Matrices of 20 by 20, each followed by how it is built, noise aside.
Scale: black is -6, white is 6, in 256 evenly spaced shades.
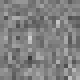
low rank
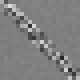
banded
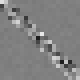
banded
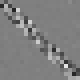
banded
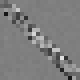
banded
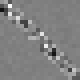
banded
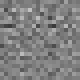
low rank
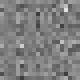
low rank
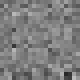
low rank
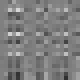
low rank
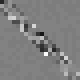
banded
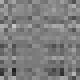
low rank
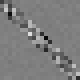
banded
